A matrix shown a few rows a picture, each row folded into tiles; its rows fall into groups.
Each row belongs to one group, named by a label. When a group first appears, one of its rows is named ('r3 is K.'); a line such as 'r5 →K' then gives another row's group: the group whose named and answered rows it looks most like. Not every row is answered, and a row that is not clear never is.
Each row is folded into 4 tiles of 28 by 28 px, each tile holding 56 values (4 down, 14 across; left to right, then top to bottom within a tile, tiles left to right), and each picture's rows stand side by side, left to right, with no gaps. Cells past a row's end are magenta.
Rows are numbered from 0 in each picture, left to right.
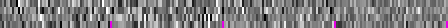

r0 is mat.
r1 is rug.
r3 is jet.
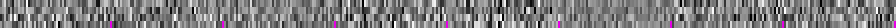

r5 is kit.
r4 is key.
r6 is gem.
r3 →kit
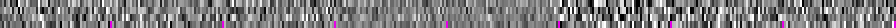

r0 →mat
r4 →mat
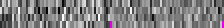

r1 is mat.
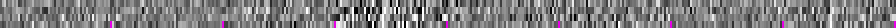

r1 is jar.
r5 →kit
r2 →jet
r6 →mat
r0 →rug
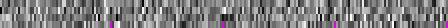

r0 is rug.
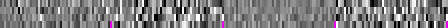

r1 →jar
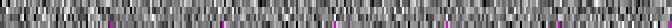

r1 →mat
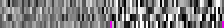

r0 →gem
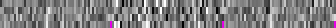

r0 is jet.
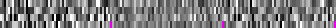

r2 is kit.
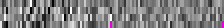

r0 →jar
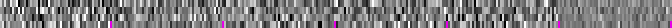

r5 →mat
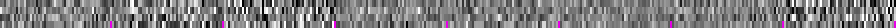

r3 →jet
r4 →key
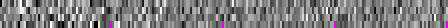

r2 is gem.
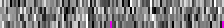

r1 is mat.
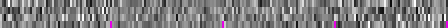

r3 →rug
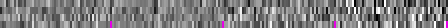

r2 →jet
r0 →rug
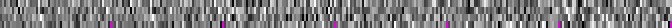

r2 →gem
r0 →mat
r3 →kit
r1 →mat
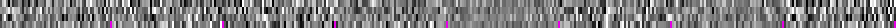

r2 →mat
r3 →key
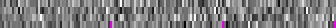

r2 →rug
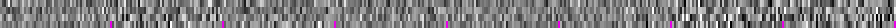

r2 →key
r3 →jar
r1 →kit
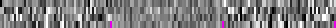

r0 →jet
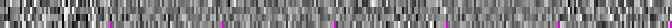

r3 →key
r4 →kit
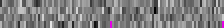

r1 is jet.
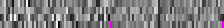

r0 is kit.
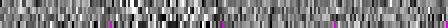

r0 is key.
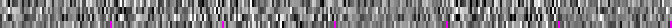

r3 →gem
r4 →gem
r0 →gem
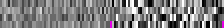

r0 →gem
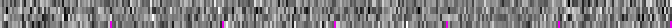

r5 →gem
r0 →jar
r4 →rug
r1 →mat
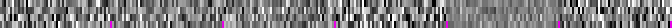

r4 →rug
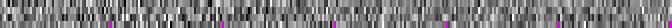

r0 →gem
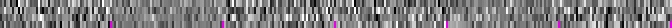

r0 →mat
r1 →mat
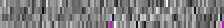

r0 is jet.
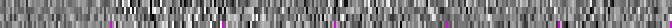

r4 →mat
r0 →kit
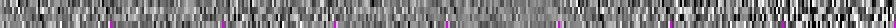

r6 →gem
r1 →jet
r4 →jar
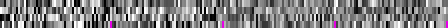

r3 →key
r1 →jet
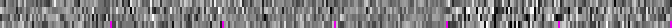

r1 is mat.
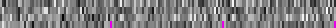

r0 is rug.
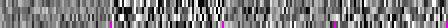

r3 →kit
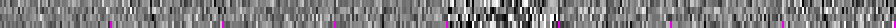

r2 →rug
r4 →rug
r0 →mat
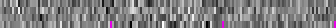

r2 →jet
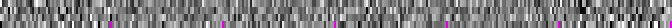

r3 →jar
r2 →kit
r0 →key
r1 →key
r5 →key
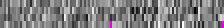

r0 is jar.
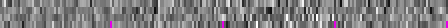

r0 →jar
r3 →jar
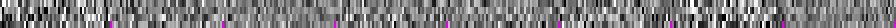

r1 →key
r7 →gem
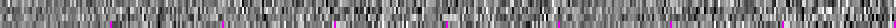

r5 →gem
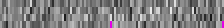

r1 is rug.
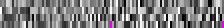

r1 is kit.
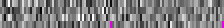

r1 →kit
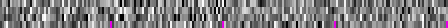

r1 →gem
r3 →jar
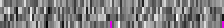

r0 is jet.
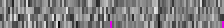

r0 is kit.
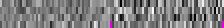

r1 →gem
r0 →key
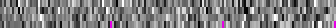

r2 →key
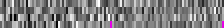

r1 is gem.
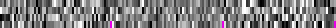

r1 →jar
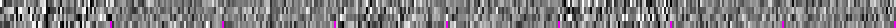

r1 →key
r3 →jar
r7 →gem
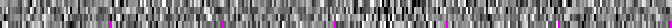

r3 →key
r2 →kit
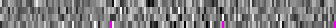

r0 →key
